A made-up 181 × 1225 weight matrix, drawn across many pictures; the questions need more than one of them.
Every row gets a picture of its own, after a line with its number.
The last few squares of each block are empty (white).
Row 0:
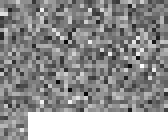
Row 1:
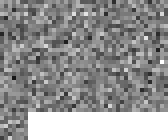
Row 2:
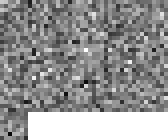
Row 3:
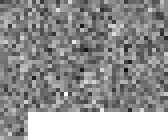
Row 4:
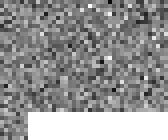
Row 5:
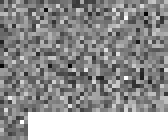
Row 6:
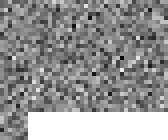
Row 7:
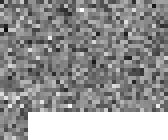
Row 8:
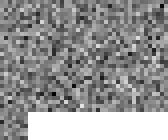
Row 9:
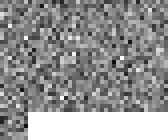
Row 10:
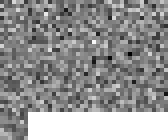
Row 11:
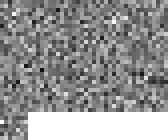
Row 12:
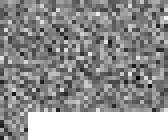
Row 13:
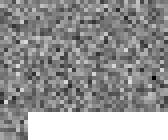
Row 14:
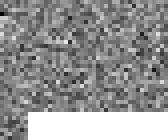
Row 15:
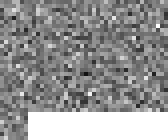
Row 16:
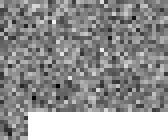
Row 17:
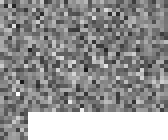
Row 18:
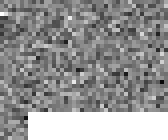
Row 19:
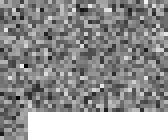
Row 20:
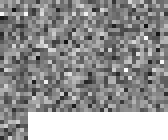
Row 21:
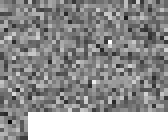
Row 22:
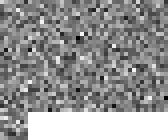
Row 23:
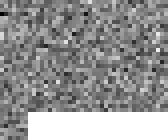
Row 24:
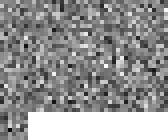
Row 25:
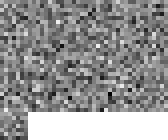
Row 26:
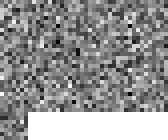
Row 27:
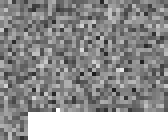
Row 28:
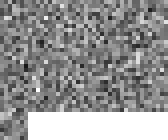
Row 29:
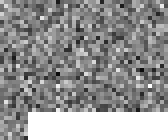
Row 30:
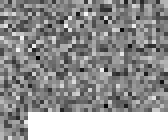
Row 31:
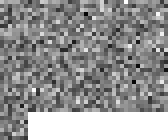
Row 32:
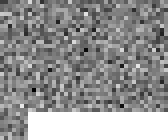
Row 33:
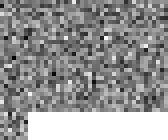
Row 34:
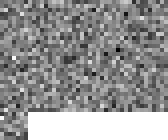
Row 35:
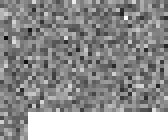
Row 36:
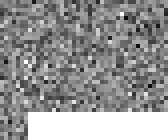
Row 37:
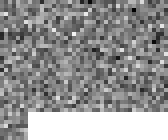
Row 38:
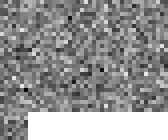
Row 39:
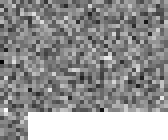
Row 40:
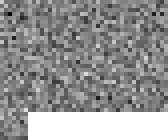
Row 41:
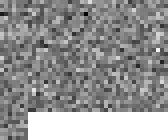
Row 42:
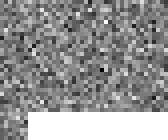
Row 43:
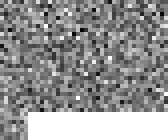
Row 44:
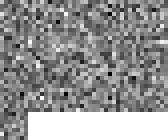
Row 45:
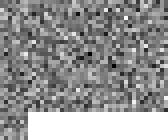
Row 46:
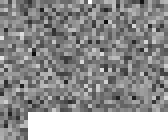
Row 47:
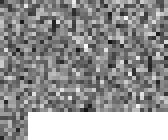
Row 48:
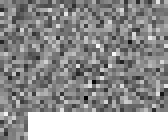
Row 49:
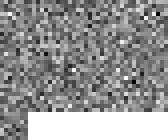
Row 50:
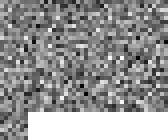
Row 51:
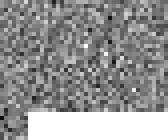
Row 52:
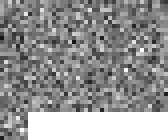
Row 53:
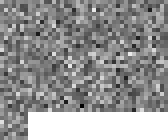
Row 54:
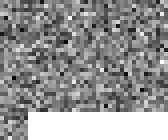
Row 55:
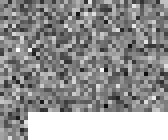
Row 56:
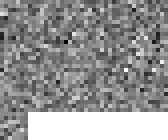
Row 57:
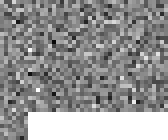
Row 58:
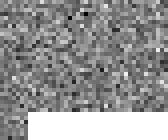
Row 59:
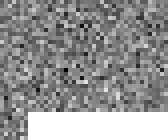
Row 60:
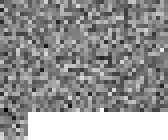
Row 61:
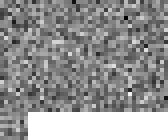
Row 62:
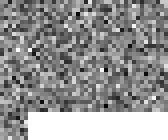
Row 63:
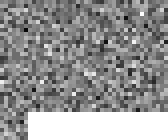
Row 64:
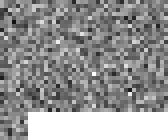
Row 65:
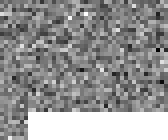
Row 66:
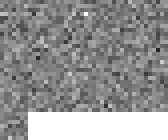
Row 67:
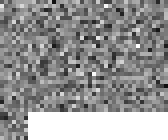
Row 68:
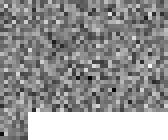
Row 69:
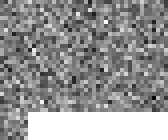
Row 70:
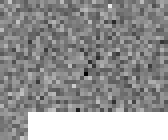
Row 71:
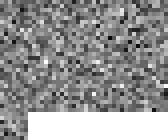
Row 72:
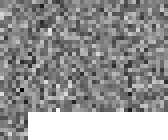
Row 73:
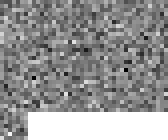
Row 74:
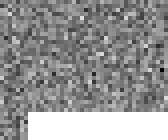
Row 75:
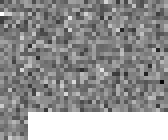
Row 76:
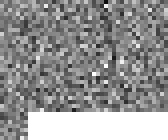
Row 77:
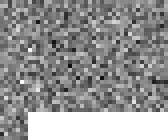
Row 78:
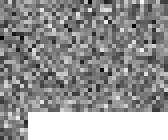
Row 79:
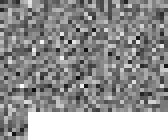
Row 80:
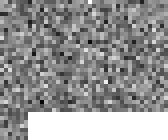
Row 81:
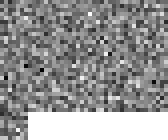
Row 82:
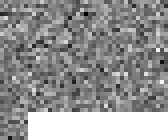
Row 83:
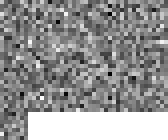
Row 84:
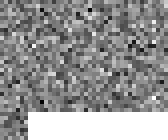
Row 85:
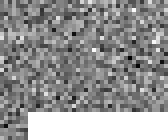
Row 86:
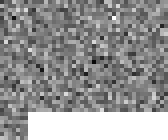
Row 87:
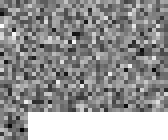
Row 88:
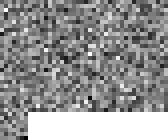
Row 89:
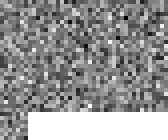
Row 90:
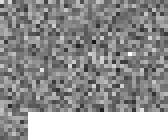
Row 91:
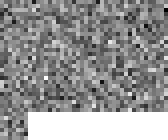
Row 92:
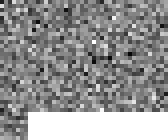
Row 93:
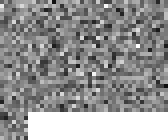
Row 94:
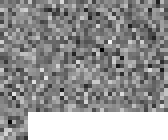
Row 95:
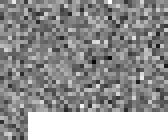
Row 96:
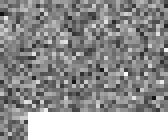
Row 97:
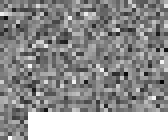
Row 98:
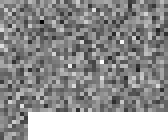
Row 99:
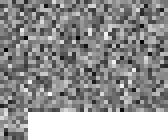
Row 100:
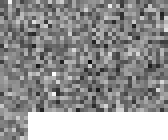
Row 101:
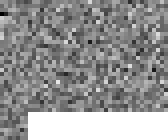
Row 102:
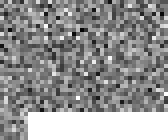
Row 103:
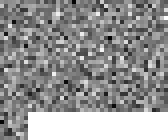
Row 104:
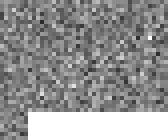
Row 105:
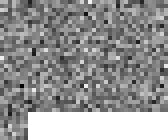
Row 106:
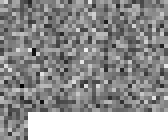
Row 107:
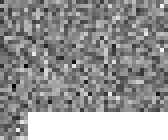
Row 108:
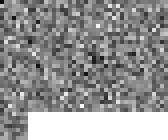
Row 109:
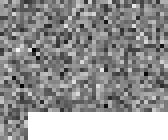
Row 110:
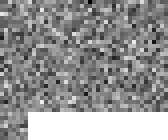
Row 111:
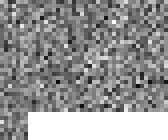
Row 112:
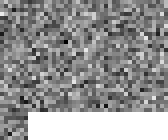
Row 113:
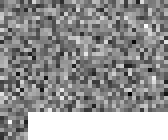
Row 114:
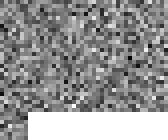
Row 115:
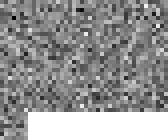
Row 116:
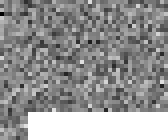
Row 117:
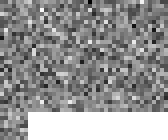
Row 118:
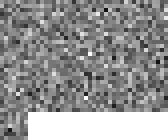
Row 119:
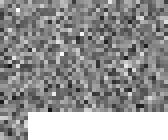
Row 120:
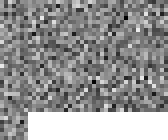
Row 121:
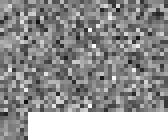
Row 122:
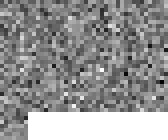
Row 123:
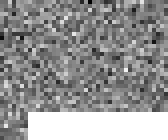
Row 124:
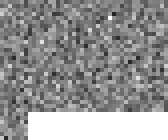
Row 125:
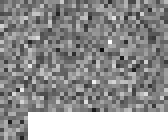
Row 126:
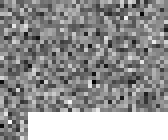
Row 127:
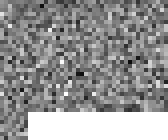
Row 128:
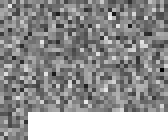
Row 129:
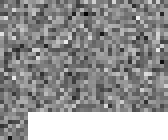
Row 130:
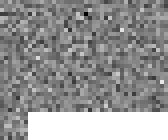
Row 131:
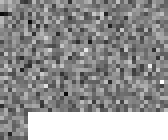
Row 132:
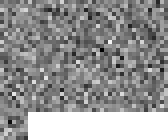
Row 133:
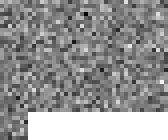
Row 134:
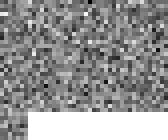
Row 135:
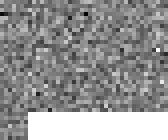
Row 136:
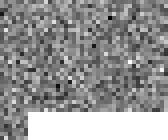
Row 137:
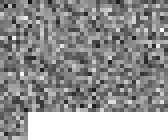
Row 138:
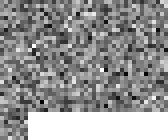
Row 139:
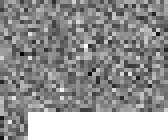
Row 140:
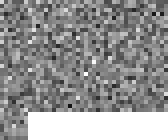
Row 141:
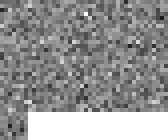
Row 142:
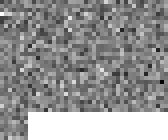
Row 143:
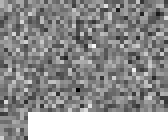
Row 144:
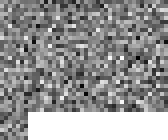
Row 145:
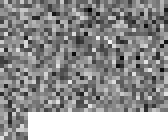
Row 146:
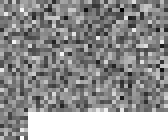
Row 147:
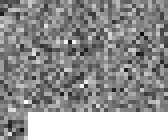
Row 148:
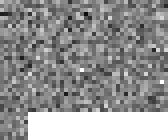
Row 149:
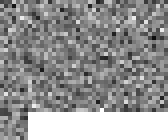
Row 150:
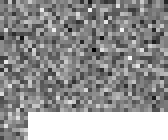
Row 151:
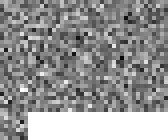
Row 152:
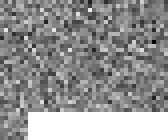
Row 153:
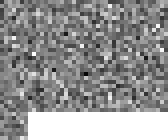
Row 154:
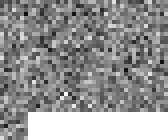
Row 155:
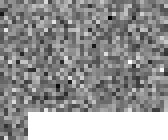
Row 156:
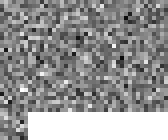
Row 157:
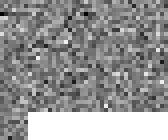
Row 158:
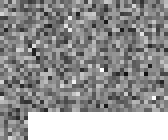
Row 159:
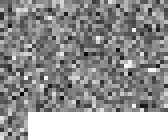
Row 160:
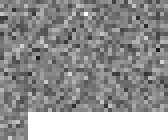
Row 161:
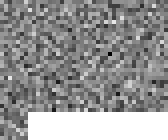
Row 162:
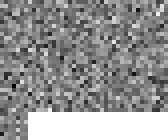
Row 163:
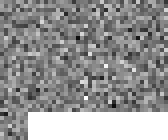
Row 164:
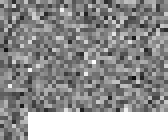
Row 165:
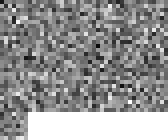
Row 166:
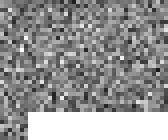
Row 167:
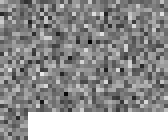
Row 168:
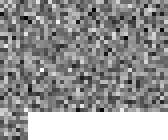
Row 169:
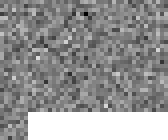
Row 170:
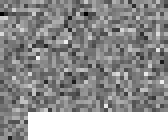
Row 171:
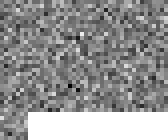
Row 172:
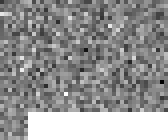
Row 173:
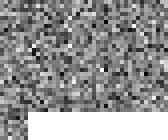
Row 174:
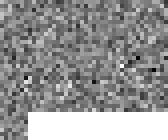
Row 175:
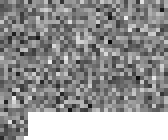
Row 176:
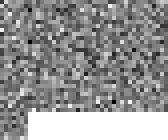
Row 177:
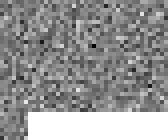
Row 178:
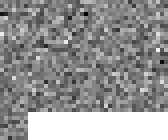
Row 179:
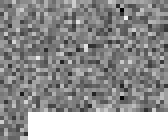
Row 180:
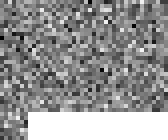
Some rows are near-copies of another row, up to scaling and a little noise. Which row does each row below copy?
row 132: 94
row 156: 151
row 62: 55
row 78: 180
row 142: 75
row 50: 144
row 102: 43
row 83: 44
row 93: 67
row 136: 155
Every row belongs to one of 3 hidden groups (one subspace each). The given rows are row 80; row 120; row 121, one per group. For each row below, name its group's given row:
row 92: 120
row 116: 80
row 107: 120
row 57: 120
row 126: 121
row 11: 120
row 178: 80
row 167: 80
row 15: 120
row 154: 80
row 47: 121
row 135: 80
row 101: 80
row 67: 121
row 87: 80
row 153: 120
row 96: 80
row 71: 121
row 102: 120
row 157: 80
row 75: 80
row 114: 80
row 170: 80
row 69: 80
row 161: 120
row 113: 121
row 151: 121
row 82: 80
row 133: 80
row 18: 80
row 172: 80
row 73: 80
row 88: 121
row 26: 121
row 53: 120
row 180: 80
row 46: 80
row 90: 120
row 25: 120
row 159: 121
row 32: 80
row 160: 80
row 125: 121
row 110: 80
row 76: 121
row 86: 120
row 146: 121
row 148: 80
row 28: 121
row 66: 80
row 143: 121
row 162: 120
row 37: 80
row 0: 80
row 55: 80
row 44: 120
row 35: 121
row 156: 121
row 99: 121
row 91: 121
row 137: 120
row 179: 121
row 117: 80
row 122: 80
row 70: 120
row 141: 80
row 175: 121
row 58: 80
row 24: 121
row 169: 80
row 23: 80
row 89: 121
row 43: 120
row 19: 120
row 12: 121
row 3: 80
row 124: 121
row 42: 80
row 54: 80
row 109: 80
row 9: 121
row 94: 121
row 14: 80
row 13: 121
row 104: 120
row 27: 121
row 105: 80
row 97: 80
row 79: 80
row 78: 80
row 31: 80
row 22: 121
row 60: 120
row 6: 121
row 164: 120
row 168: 120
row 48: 121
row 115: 120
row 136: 121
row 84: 80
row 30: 80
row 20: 80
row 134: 80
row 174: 121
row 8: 120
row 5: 120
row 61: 121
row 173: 80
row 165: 120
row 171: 121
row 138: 80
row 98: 120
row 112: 80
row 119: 121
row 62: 80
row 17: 120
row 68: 120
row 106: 80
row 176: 120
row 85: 80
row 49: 120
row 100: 120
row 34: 121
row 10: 120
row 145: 121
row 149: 120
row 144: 121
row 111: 120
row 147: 80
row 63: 121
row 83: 120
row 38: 80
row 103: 121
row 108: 120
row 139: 121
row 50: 121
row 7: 120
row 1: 80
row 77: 120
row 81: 120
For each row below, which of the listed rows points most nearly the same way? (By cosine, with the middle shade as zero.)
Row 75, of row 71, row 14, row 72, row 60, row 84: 84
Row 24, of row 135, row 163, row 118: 118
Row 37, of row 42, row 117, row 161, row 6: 117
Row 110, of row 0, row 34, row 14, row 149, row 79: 0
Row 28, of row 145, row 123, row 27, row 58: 27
